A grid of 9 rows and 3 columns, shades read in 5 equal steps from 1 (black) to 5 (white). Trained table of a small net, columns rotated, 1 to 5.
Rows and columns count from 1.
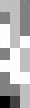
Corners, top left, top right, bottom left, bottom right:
4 3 1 4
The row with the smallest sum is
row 9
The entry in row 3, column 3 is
3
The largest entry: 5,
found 8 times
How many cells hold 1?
1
